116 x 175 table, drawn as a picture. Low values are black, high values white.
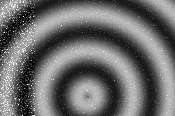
Concentric rings centre on the bottom middle. No overall slope runs across the table. A vertical seam about 20% of the way across splits the table, and the right part is calmer.
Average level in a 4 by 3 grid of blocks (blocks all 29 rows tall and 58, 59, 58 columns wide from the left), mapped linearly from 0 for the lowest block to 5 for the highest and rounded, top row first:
2 5 2 / 2 2 2 / 4 0 4 / 4 2 4
